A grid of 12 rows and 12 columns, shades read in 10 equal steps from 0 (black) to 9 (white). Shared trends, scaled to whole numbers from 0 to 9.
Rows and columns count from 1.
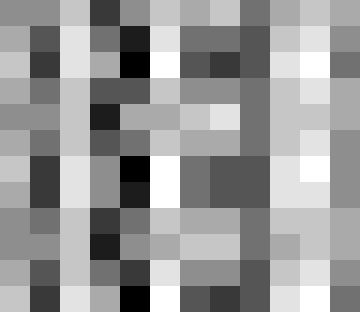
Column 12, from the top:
6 5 4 6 6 5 5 5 6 6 5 4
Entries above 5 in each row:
7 5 6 6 8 7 5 5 7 7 5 6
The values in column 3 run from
7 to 8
